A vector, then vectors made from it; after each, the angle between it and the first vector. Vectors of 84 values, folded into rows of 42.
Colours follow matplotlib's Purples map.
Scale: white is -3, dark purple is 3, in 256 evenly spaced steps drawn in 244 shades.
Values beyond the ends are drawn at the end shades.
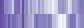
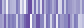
orthogonal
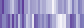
nearly parallel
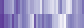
nearly parallel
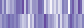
partly aligned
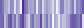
partly aligned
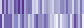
partly aligned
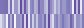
orthogonal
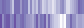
nearly parallel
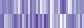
partly aligned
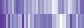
nearly parallel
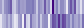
partly opposed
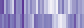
nearly parallel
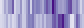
nearly opposite
